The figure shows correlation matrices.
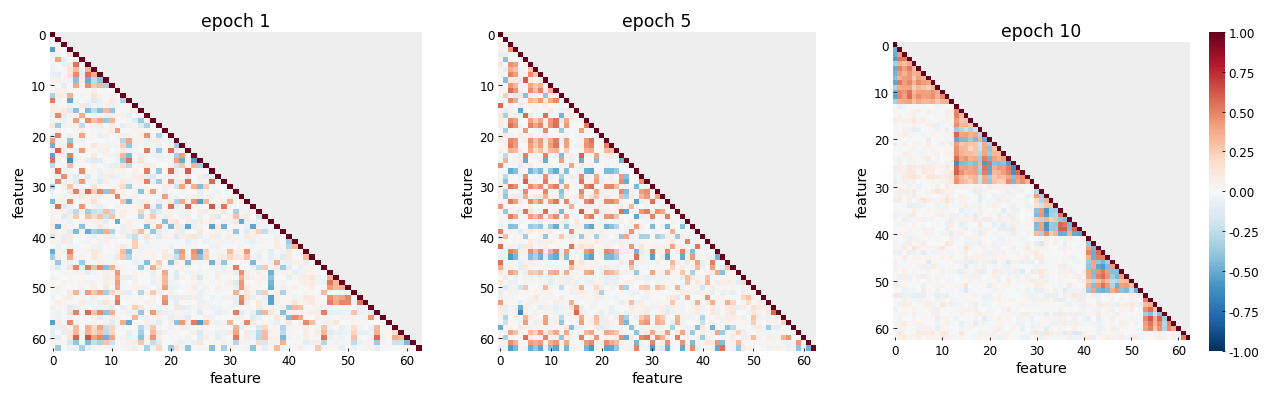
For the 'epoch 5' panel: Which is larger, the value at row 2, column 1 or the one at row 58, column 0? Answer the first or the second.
the first
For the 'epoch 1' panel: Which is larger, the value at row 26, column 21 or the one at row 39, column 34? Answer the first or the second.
the second
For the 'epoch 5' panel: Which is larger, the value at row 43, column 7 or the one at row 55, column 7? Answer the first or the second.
the first
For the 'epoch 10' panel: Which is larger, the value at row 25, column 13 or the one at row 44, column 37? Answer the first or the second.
the second
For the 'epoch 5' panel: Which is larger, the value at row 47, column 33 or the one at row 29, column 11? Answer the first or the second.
the first
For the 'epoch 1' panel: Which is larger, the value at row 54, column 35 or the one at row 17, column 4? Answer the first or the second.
the second
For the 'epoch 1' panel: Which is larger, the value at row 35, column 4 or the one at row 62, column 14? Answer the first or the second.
the second
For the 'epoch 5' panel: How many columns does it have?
63
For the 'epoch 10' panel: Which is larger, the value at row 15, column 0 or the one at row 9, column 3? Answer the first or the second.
the second
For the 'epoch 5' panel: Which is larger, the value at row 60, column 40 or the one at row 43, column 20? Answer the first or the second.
the second
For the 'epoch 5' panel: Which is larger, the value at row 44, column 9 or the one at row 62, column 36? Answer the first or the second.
the first
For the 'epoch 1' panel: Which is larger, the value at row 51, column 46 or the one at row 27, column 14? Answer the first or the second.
the first
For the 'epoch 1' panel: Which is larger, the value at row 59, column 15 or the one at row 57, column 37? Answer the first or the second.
the second
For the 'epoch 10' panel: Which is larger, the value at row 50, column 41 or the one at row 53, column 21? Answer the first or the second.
the first
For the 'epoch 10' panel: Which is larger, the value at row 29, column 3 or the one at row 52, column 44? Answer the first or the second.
the first
